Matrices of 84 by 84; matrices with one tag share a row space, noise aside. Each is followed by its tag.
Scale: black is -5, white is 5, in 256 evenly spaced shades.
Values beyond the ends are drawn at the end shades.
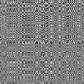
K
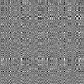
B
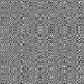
B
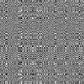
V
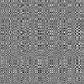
B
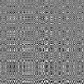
K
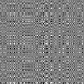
K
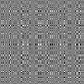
B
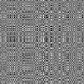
K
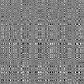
B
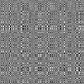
B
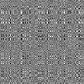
B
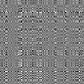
V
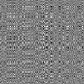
K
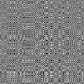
K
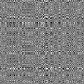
K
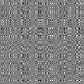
B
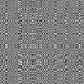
V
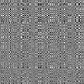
B
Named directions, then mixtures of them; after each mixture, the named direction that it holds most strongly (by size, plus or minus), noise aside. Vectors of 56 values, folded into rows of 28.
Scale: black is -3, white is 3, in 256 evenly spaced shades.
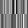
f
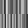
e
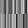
f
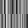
e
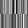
f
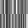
e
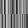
e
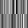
f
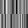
e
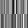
f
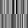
f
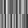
e
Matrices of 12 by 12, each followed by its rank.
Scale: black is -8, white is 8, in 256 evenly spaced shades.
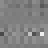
two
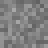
full rank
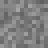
full rank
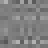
two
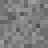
full rank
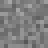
full rank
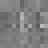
two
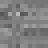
two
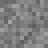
full rank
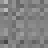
two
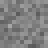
full rank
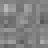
two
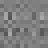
two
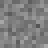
full rank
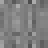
two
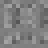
two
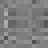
two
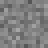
full rank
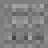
two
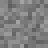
full rank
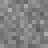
full rank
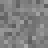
full rank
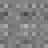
two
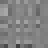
two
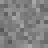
full rank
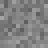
full rank
